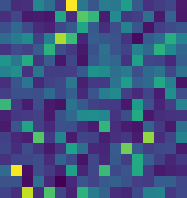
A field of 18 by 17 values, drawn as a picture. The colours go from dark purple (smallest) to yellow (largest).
The values are skewed, with a long tail toward high values. The halves do not mirror each other. There is no overall slope. The top middle is the ninth with the highest average. On average the colour sits 30% of the way up the scale. No regular stripes run through it.
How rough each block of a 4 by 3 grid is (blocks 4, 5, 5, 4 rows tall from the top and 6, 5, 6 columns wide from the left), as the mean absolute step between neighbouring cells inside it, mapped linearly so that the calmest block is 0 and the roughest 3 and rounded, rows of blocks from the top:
1 3 1 | 1 0 1 | 1 1 2 | 3 2 0
